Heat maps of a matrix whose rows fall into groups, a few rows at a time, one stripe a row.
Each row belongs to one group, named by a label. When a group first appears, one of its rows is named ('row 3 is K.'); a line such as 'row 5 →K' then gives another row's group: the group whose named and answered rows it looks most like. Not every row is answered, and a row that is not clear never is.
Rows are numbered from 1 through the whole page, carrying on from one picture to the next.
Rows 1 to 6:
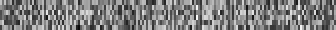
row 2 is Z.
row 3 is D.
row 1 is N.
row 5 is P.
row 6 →D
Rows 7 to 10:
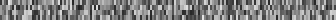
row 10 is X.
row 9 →X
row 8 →N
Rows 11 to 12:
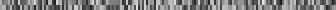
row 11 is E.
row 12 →P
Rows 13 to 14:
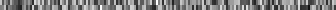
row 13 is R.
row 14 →N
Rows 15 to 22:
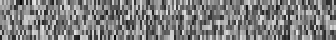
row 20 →D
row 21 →E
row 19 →X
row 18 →E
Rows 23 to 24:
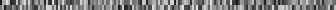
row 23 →D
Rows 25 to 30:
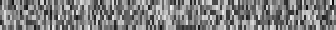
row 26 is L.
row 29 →N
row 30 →X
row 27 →R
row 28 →D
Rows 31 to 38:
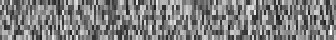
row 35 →E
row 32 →N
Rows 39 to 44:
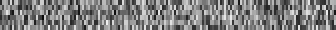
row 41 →D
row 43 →L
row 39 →D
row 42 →L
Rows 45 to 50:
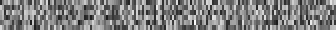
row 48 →P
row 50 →X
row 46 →P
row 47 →E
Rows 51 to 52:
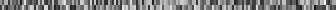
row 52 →L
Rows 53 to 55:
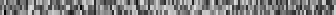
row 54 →L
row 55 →Z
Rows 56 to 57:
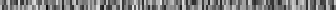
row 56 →E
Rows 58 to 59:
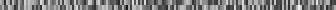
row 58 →E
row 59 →Z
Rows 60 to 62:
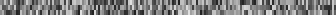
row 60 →R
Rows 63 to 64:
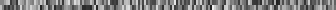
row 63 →E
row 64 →P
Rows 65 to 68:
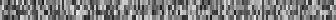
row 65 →L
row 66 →P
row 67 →R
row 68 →P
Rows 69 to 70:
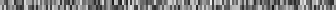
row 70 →R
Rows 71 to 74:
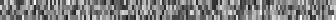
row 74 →X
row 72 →X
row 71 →R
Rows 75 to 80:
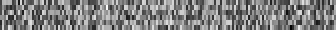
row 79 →L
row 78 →X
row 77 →Z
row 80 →Z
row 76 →L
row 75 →D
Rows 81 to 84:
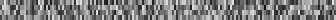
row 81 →R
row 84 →Z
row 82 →D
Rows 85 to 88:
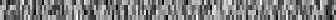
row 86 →P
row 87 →P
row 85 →L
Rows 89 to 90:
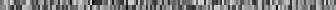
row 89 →R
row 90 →X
